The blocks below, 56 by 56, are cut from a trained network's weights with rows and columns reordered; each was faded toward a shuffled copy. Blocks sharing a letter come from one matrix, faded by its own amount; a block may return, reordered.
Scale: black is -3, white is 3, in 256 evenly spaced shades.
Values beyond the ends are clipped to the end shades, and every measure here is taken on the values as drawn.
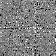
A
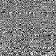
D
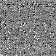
A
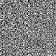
D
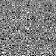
D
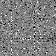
A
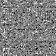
A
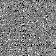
A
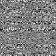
D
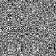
D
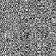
D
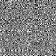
D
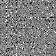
A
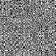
D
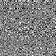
D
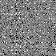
A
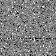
A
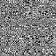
D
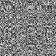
D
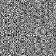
D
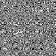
D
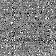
A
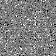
A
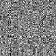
D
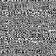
D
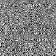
D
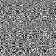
D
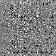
A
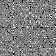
A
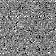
A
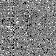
A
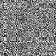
D
